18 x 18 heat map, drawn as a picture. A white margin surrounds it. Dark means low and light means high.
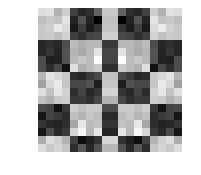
Mirror symmetry: left to right. Grain: checkered. Slope: none. Histogram: two levels.
